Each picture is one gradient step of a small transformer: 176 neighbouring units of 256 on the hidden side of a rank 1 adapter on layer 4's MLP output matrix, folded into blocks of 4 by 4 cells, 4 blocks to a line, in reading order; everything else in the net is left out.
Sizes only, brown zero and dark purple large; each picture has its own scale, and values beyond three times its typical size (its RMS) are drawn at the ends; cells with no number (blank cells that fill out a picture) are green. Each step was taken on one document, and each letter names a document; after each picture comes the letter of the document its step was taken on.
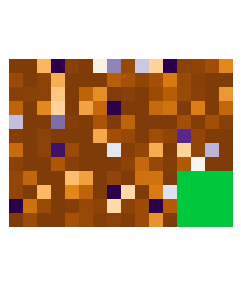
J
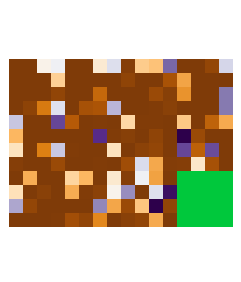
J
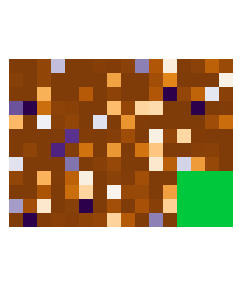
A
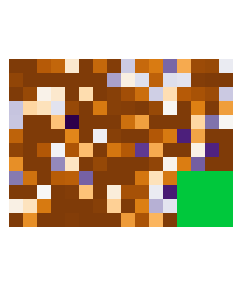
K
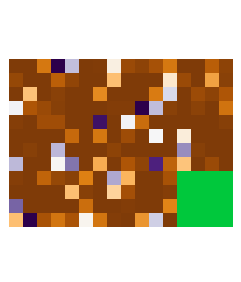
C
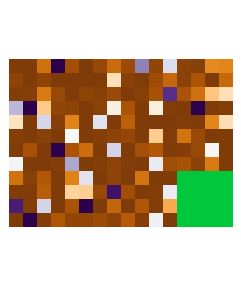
A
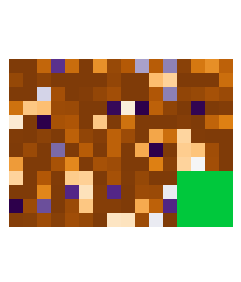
A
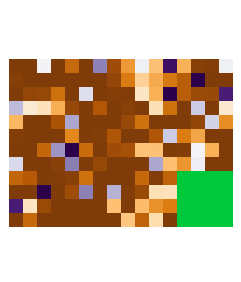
K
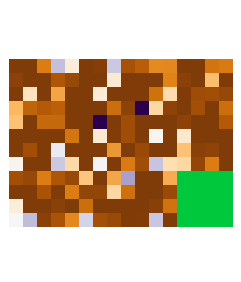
C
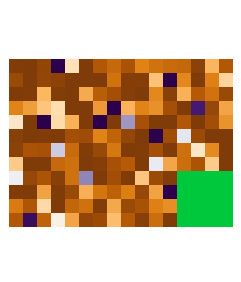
A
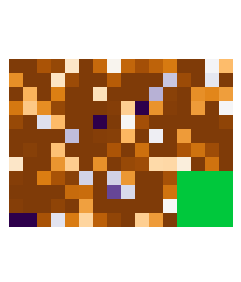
C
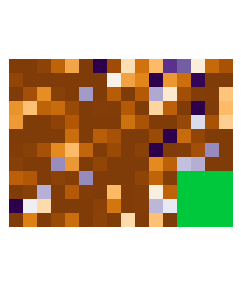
K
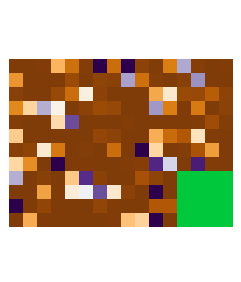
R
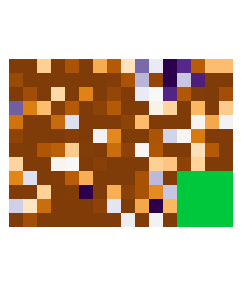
K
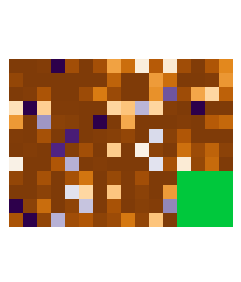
A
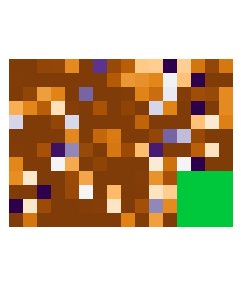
K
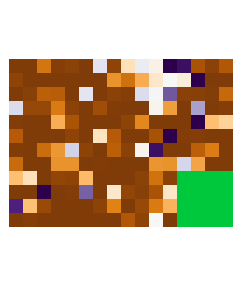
K
